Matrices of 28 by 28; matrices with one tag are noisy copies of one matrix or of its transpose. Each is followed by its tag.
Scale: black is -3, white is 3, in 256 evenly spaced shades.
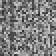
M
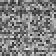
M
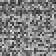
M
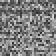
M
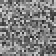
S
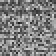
M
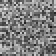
S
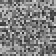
S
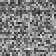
M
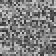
S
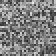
S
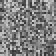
S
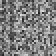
M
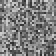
S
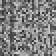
M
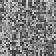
S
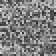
S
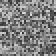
S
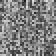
S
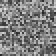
S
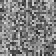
S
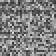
M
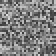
S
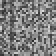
M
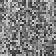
S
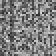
M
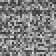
M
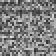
M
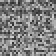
M
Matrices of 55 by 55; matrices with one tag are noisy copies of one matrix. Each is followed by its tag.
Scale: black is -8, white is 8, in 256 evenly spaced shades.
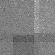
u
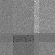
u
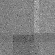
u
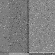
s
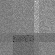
u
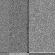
s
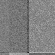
s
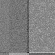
s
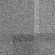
u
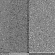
s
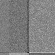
s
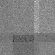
u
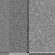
s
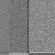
s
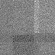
u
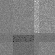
u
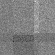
u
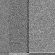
s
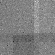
u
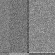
s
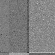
s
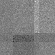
u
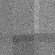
u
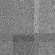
u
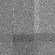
u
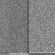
s
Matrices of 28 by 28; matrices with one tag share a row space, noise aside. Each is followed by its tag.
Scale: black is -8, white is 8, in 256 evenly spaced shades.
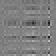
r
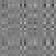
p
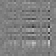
r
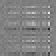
r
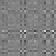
p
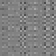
p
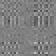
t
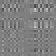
t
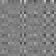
p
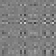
p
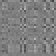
p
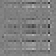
r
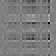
r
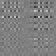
t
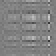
r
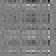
r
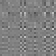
p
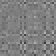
p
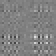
t
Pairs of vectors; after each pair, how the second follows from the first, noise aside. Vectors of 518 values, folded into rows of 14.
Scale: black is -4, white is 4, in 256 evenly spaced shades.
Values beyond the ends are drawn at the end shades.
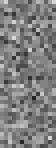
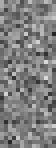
wrapped around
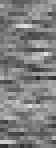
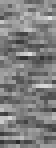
wrapped around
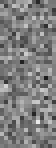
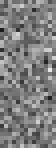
wrapped around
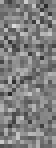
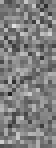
copied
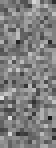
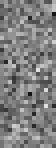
wrapped around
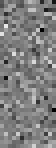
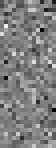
copied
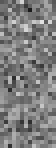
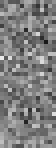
wrapped around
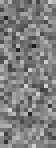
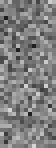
copied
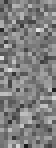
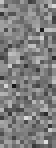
wrapped around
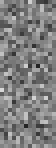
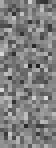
copied
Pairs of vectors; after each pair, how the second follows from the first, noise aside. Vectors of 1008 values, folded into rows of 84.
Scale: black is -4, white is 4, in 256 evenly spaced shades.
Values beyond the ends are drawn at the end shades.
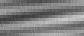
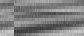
wrapped around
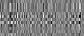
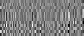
wrapped around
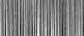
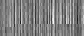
wrapped around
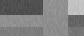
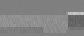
partly zeroed
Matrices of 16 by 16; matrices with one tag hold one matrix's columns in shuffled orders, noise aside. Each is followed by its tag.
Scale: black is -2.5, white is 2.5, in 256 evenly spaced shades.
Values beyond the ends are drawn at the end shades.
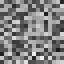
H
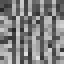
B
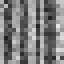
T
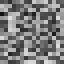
H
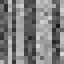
T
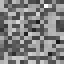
H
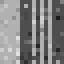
T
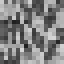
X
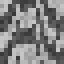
X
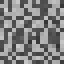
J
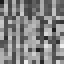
B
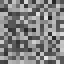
H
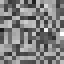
J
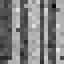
T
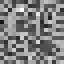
H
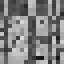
B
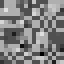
J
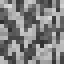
X
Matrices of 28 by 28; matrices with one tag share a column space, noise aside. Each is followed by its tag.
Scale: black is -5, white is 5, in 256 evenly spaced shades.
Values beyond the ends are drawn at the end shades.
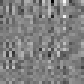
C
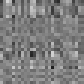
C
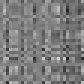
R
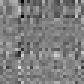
C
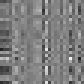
R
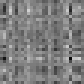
R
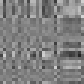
C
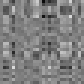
C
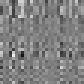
C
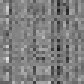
R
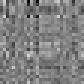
C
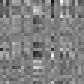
C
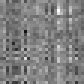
R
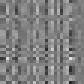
R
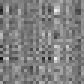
R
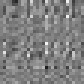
C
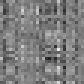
R
